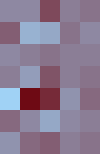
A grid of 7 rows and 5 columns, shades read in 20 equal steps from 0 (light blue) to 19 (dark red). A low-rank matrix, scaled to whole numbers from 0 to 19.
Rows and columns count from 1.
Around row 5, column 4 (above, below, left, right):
8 7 16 10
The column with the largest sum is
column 3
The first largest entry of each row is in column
3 1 3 3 2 1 3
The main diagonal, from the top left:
7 3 9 8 10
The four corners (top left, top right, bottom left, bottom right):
7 9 6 9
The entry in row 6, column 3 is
4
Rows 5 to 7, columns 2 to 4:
19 16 6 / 7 4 7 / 10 11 8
